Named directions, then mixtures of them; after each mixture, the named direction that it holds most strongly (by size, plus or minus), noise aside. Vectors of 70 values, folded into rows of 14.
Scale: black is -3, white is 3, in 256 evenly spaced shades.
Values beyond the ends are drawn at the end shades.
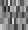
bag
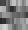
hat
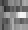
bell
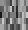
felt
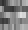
bell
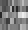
bell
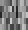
felt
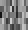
felt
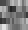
hat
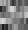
hat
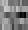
bell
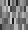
bag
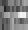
bell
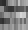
bell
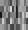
felt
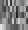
bag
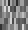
bag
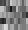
hat
